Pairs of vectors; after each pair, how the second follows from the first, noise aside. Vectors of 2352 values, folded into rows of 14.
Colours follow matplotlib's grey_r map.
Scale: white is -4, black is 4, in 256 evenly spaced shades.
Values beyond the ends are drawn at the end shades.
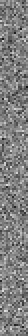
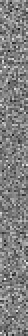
shuffled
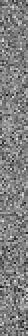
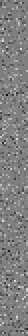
partly zeroed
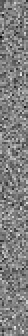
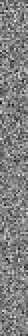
shuffled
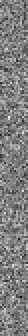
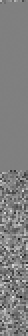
partly zeroed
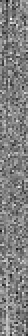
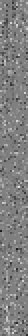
partly zeroed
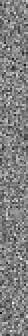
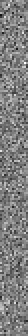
shuffled
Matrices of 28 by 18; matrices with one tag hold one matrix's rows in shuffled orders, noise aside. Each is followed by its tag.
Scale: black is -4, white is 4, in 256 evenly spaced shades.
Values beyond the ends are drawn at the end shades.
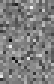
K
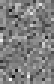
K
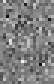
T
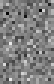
T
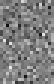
T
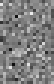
K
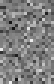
K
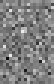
T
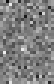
T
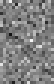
K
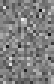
T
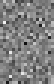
T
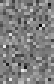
T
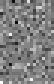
K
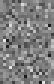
T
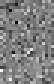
K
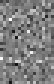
K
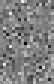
T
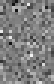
K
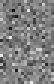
K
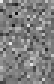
K
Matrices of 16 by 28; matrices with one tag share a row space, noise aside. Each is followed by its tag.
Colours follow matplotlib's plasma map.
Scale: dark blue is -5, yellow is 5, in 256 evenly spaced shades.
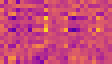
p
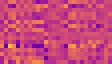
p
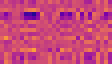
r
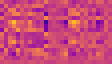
p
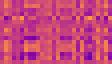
r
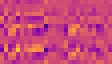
p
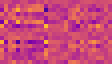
p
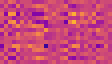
p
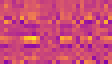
r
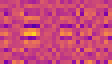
r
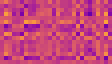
r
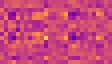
p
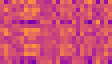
r
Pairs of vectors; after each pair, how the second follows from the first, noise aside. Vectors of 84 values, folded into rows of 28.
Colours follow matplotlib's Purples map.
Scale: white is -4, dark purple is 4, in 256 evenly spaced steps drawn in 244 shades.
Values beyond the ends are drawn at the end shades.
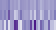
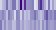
reversed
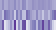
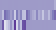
partly zeroed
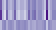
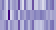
wrapped around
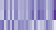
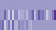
partly zeroed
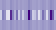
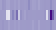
partly zeroed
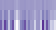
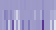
partly zeroed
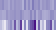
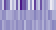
reversed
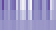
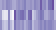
wrapped around
